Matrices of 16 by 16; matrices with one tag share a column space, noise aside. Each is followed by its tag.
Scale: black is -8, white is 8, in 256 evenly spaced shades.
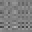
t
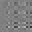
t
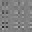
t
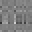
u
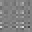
t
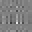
u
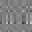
u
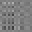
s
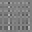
s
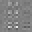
t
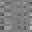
s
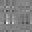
u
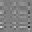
t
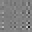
t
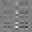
t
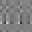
u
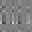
u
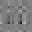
u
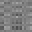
s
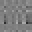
u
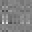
u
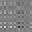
t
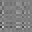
t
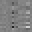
t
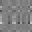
u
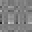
u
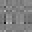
u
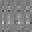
u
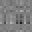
u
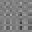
s
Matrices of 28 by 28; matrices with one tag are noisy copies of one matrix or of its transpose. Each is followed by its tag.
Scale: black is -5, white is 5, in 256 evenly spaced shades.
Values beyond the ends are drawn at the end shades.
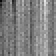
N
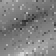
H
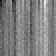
N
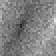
H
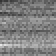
N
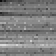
N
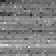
N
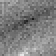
H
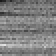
N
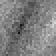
H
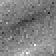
H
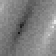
H
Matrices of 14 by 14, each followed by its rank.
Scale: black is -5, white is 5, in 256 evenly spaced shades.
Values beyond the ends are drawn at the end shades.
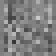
three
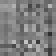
three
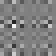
one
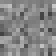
three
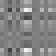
one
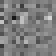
three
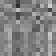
three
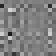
three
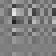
one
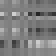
one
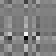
one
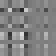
one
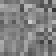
three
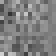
three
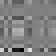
one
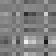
one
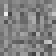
three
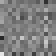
three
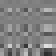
one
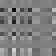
one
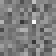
three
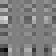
one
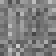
three
